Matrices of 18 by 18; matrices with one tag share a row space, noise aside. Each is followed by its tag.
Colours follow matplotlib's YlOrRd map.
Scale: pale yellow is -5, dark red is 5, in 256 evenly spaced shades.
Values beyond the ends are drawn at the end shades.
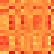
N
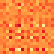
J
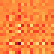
J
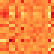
N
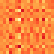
J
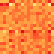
N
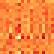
J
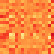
N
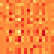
J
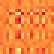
J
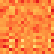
N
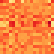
N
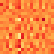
J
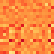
N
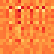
J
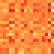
N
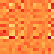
N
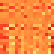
N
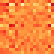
N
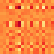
J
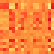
N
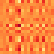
J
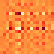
J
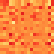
N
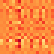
J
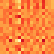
J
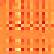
J
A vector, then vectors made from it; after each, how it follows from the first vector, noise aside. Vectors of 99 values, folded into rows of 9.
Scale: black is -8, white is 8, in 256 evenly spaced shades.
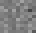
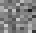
scaled up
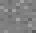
partly zeroed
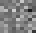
scaled up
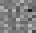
scaled up
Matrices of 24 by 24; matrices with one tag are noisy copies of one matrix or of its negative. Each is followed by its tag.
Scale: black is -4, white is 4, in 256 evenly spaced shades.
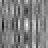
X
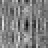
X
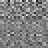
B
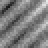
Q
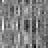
X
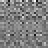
B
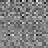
B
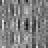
X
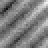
Q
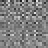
B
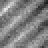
Q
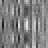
X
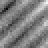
Q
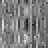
X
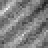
Q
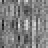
X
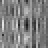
X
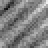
Q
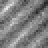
Q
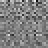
B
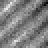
Q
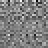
B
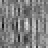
X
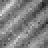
Q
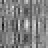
X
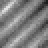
Q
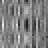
X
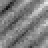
Q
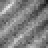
Q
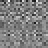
B
